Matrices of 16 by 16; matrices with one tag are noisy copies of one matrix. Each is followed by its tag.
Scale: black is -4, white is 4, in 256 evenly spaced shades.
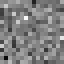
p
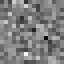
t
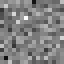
p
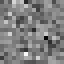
t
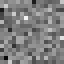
p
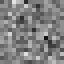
t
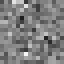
t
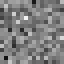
p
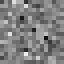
t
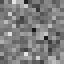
t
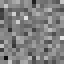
p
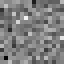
p
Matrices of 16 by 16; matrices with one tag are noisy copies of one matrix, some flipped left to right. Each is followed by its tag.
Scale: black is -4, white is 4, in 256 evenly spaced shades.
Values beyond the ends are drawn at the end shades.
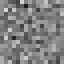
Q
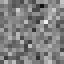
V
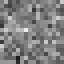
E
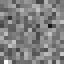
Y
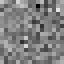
Q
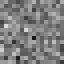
E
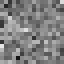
E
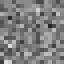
Y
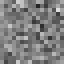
Q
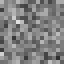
V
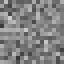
E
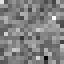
E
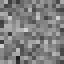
E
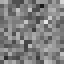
V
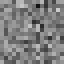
Q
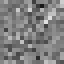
V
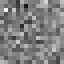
Q
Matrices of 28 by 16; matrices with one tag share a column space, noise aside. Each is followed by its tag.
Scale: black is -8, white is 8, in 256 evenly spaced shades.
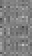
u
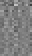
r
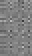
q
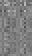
r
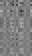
r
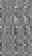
u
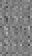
u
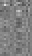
r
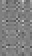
q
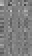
r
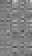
q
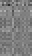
r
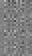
q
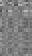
r
